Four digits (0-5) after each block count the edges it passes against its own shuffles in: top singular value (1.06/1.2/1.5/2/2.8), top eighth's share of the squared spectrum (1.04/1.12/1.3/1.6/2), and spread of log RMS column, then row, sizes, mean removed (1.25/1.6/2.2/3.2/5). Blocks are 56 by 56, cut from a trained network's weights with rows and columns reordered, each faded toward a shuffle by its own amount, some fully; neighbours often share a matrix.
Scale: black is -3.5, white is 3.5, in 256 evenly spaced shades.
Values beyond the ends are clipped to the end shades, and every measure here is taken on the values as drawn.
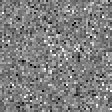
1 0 0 0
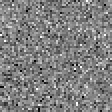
0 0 0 0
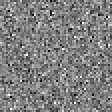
2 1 0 1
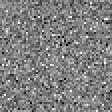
0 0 0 0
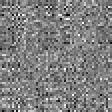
4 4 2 3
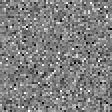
0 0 0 0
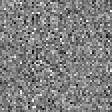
3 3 2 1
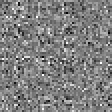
3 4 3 2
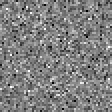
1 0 0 0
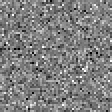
1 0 0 0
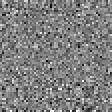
4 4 2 2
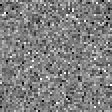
2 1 0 0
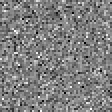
1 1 0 0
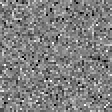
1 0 0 0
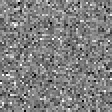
2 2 0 0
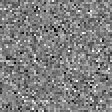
0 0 0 0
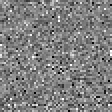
2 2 0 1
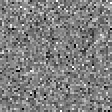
1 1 0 0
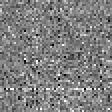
3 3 1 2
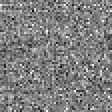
2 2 0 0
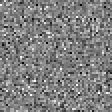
3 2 0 1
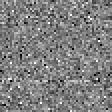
2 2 0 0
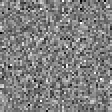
3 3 1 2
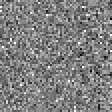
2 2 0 0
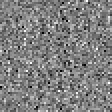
2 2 1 1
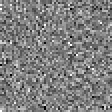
3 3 1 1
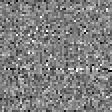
3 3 0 2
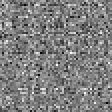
4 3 0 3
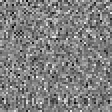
3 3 0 2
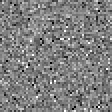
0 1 0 0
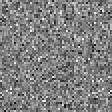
2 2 0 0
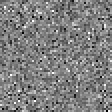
2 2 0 0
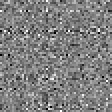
3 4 1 3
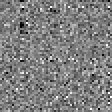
3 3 2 2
